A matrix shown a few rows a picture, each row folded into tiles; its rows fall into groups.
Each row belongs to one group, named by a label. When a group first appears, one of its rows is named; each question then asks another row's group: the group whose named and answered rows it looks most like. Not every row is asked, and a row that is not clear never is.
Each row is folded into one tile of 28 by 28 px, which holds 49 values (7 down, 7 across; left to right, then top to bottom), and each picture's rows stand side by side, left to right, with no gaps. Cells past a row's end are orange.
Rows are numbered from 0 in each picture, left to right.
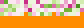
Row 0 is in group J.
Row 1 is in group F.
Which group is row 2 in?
F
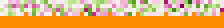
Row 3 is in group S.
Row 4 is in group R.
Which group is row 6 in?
R
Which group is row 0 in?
F
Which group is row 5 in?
J
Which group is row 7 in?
J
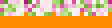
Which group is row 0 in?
J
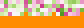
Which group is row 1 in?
F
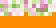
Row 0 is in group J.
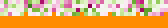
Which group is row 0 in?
J
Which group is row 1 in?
F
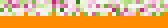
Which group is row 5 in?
F
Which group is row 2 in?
R
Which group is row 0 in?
F
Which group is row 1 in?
J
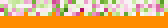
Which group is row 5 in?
R
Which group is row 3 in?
R
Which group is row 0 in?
S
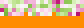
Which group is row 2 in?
S
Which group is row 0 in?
S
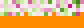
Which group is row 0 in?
R
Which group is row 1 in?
R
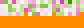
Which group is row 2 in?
S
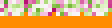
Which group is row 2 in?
J
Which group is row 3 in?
J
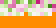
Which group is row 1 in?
F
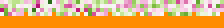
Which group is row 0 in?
S
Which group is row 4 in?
F
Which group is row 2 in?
R
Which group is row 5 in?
J
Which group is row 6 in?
F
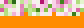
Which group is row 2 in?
R
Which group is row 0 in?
S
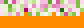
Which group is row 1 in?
F
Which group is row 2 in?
R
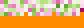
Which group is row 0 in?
R
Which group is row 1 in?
S
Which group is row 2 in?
J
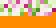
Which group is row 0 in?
F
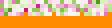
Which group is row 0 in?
S
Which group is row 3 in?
S
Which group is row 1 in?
R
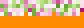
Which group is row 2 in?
J
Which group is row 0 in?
J
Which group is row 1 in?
S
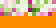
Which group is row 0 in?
S
